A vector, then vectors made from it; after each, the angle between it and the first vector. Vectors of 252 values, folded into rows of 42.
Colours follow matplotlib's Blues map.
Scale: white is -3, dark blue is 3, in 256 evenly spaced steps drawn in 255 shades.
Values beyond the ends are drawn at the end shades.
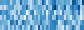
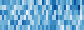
nearly parallel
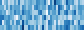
orthogonal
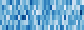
partly opposed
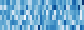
nearly parallel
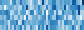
nearly parallel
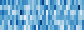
partly aligned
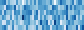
orthogonal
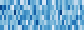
partly opposed
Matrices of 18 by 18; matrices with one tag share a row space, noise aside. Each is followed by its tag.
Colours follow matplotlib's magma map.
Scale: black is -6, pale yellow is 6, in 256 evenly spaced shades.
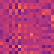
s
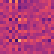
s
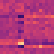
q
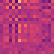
s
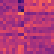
q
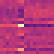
q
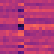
q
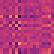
s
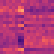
q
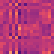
s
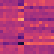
q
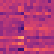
q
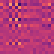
s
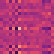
s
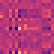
s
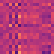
s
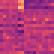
q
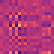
s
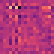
s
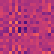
s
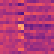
q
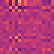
s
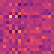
s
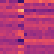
q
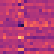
q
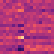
q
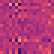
s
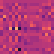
s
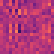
s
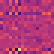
s
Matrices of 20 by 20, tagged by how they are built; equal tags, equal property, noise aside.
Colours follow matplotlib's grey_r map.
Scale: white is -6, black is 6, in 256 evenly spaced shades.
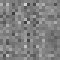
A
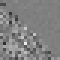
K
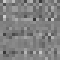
A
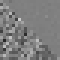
K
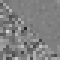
K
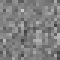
A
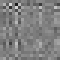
A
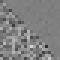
K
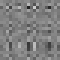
A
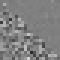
K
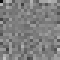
A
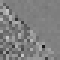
K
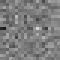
A
